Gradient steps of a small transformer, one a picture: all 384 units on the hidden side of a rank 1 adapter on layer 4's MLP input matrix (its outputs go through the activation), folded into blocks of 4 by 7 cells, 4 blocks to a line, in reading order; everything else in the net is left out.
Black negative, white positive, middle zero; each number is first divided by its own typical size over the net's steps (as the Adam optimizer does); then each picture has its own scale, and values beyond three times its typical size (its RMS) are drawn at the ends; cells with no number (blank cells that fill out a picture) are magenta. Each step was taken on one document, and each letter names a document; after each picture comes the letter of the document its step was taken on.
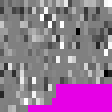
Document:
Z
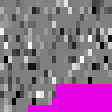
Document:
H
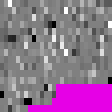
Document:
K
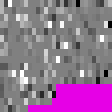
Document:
Z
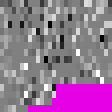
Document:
Z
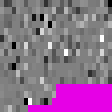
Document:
K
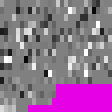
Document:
H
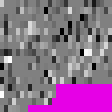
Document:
H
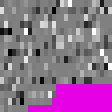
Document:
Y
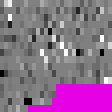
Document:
K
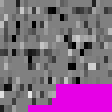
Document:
H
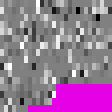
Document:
Y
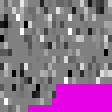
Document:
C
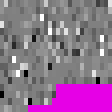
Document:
K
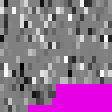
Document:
C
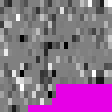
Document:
Z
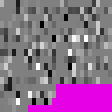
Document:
H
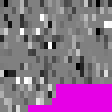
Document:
C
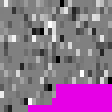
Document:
K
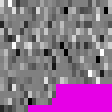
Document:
Y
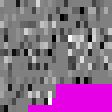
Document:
H
